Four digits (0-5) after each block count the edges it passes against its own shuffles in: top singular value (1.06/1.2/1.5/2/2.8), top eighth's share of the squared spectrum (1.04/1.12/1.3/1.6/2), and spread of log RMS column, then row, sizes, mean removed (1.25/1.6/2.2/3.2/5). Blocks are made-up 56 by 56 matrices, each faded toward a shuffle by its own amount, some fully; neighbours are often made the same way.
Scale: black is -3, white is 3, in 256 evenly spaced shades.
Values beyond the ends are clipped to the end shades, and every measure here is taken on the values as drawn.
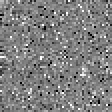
3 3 1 1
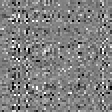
4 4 3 2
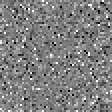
2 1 0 0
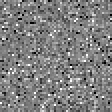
2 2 1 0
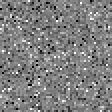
0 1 0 0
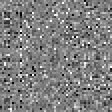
3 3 2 1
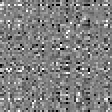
4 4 3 3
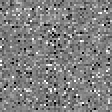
3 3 2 1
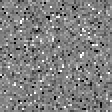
1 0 0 0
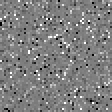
0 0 0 0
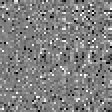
3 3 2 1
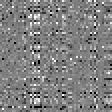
4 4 3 3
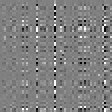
5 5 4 3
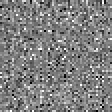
3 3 2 1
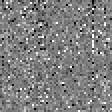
2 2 1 0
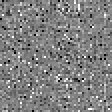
1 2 2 1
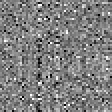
4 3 2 1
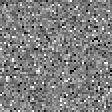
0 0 0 0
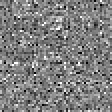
3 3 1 1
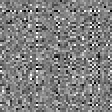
4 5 3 3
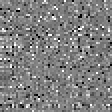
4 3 1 2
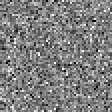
0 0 0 0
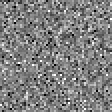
0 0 0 0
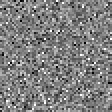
2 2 0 0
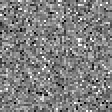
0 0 0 0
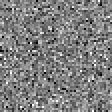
2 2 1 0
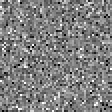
1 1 0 0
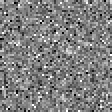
1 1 0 0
